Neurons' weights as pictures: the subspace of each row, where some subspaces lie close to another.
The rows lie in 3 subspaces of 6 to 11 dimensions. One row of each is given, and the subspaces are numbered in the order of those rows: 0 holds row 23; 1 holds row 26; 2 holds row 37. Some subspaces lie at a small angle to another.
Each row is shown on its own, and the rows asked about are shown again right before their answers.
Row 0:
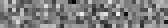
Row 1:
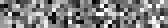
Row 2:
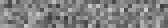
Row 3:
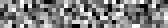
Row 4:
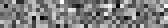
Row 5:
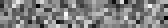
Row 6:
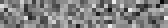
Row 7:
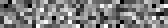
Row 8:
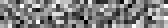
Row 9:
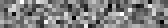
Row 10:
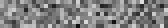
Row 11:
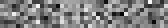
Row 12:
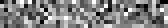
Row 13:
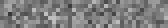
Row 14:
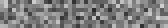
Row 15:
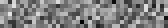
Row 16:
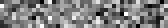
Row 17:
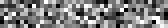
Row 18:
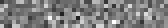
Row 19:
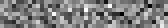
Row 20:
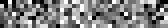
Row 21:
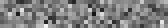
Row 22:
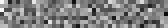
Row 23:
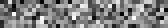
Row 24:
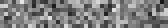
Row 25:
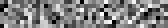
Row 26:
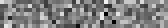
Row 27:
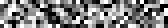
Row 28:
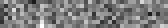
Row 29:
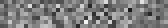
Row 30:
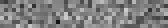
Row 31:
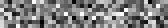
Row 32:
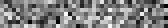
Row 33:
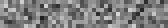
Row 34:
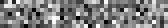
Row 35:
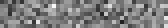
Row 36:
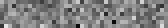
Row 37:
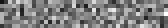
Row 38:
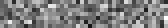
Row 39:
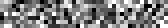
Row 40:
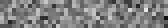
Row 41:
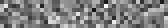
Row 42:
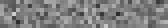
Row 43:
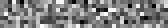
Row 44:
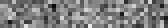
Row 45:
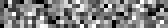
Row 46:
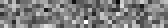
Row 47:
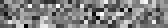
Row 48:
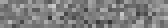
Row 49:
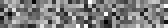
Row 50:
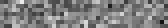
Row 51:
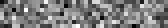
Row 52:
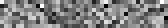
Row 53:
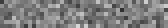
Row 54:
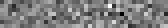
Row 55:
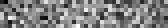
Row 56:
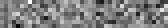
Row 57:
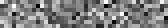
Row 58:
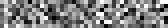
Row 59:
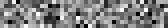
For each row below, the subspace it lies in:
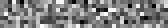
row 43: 2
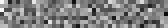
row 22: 2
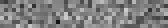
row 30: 2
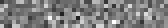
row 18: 1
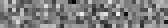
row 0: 2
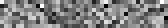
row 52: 0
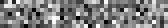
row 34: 2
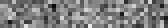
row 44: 0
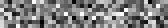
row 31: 2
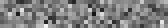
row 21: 2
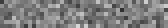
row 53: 2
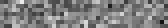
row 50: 1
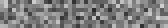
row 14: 0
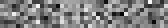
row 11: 0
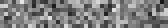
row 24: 2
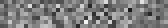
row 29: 2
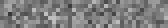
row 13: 2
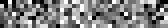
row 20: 0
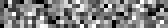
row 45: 0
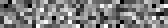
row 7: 2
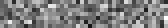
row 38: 0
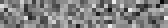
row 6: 0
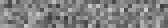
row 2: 2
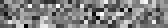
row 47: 2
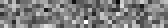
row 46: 2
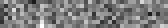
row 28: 2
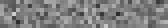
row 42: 2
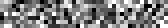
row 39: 1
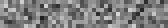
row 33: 0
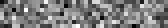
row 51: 0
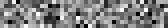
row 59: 2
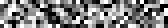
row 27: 0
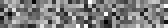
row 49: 2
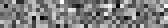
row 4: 2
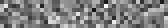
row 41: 0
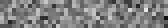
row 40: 1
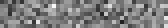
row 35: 1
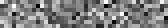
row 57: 0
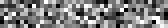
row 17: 2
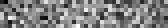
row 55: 1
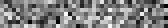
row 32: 2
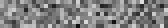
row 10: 0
